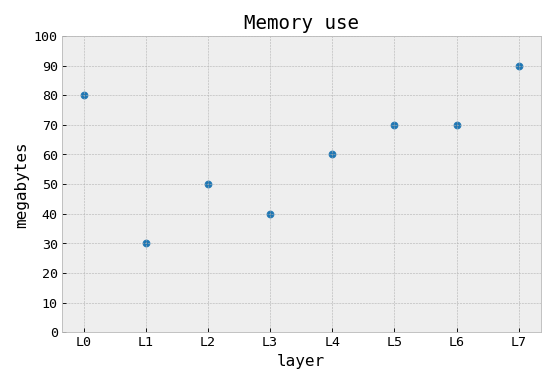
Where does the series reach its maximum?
L7
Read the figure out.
Title: Memory use
x-axis: layer, ticks L0 L1 L2 L3 L4 L5 L6 L7
y-axis: megabytes, ticks 0 10 20 30 40 50 60 70 80 90 100
Values:
80 30 50 40 60 70 70 90
